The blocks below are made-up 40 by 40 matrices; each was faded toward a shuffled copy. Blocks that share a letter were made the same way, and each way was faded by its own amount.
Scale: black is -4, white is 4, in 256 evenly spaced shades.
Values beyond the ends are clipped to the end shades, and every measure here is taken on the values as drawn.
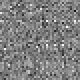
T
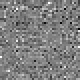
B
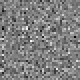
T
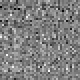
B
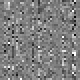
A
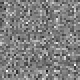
T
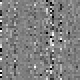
A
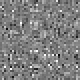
B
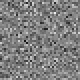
T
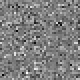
T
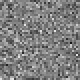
T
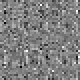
B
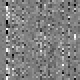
A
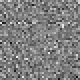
T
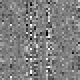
A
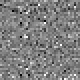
B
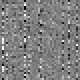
A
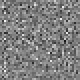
T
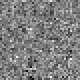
T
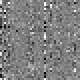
A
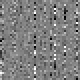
A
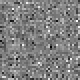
B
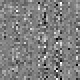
A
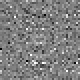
B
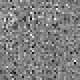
B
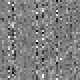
A
